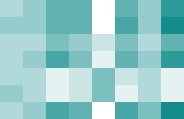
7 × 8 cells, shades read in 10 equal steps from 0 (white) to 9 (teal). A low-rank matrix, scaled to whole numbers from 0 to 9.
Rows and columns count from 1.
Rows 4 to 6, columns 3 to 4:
7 5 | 1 2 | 1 2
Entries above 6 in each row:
1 2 0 2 0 0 3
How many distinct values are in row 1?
5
